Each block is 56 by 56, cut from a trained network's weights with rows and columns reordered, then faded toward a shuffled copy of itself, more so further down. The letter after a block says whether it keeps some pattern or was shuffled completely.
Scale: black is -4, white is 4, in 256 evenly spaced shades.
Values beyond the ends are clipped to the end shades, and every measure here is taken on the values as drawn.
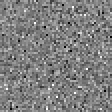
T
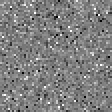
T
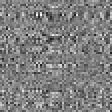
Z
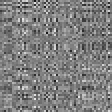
Z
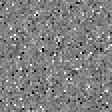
T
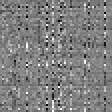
Z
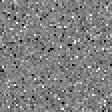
T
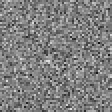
T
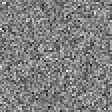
T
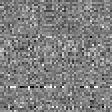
Z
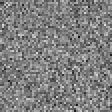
T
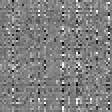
Z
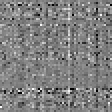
Z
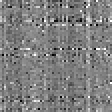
Z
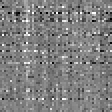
Z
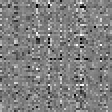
Z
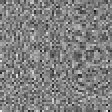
Z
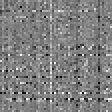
Z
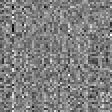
Z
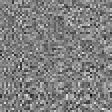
Z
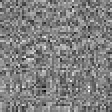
Z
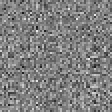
Z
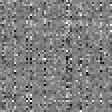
Z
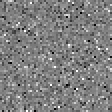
T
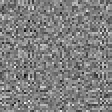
Z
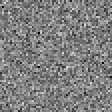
T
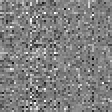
Z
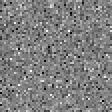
T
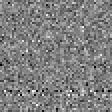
Z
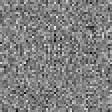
Z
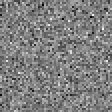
T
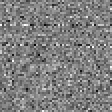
Z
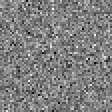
T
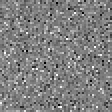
T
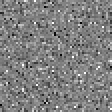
T
